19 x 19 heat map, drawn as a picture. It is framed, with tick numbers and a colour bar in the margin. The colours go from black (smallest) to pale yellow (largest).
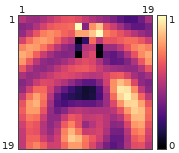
Values change most from cell to cell in the top middle. Rings spread out from the bottom middle. No seam splits the table. An odd patch, rougher than its surroundings, sits in the top middle. The ninth with the lowest average is the centre.
